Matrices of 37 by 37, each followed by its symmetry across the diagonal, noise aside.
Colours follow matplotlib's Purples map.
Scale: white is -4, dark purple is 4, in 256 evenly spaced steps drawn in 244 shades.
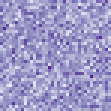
neither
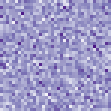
antisymmetric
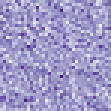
antisymmetric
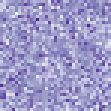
neither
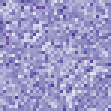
symmetric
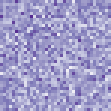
symmetric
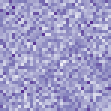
symmetric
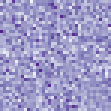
antisymmetric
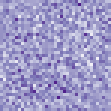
antisymmetric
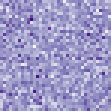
neither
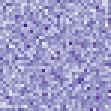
symmetric
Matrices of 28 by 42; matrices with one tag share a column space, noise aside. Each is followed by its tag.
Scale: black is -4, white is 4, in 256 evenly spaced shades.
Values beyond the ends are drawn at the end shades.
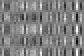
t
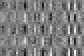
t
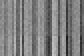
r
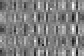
t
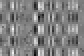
t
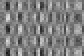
t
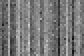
r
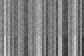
r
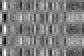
t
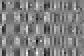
t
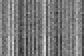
r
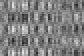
t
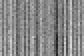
r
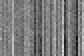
r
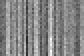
r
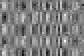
t
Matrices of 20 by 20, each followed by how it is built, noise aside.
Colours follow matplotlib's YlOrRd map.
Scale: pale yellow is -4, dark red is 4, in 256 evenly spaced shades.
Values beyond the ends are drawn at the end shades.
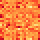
low rank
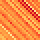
Toeplitz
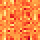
low rank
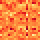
low rank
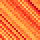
Toeplitz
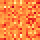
low rank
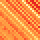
Toeplitz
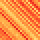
Toeplitz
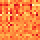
low rank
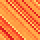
Toeplitz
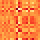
low rank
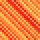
Toeplitz
